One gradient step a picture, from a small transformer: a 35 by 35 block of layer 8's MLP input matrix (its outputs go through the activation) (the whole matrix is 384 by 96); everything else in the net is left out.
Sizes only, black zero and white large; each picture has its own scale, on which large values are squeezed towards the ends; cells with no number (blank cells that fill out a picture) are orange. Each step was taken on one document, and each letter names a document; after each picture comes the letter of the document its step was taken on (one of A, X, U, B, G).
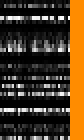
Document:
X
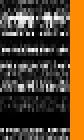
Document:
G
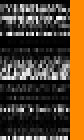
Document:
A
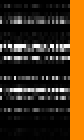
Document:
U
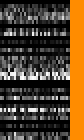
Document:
A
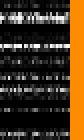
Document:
U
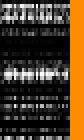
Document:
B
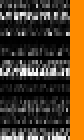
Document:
G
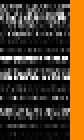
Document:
A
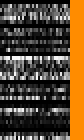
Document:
A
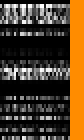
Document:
B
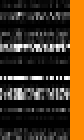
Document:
U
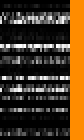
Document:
U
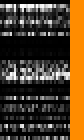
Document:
B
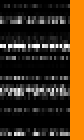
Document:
U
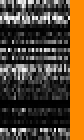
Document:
G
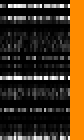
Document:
X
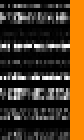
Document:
U
